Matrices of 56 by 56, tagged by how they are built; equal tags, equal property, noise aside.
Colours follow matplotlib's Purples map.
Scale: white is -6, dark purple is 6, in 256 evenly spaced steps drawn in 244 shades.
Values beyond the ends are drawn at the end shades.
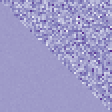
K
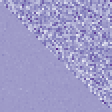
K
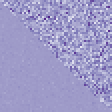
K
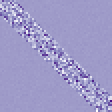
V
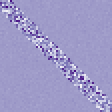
V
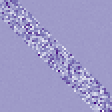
V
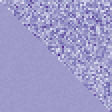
K
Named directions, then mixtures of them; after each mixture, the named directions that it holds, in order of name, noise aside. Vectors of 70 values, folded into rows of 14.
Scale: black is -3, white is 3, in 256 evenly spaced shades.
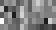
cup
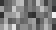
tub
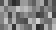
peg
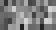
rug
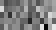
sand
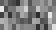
cup, peg, sand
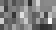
cup, rug, sand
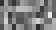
peg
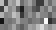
cup, peg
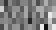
sand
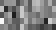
cup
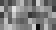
peg, tub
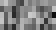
cup, sand, tub
